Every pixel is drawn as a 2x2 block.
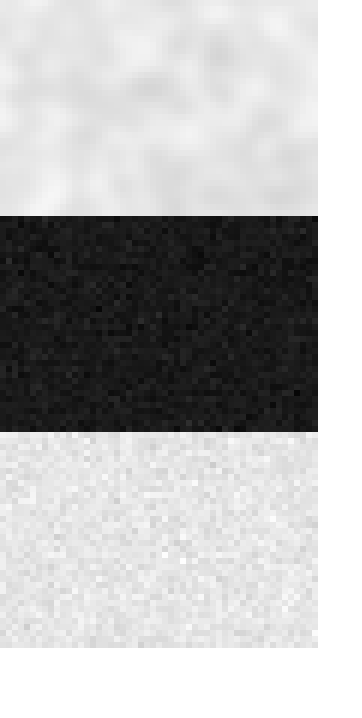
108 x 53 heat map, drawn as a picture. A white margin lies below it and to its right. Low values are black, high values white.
The table splits into 3 rows of 1 panel. Panel 1,1: very high, blotchy, faint in contrast. Panel 2,1: very low, fine-grained, faint in contrast. Panel 3,1: very high, fine-grained, faint in contrast.
